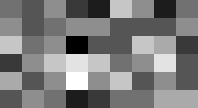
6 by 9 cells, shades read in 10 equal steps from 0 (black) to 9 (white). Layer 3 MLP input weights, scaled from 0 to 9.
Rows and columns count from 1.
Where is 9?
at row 5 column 4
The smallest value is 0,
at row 3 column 4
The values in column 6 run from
3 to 7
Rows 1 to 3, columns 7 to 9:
5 1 4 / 3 3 5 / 7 6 2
